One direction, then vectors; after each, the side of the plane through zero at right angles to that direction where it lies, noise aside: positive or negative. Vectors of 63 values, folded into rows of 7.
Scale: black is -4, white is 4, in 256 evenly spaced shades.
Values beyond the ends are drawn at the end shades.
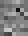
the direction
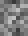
negative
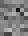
positive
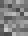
positive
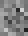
positive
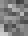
negative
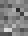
positive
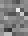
negative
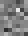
negative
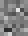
negative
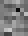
positive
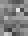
negative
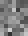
positive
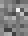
negative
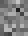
positive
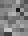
positive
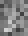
positive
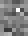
negative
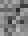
positive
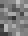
positive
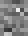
negative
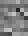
positive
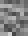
negative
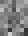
negative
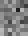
positive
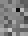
positive
